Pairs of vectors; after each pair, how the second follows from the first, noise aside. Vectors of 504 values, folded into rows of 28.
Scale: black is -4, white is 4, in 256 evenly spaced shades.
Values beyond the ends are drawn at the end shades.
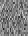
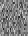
copied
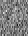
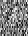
scaled up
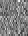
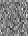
shuffled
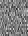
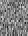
shuffled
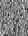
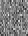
sign-scrambled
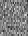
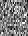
scaled up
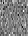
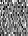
scaled up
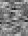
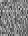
shuffled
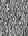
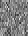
sign-scrambled
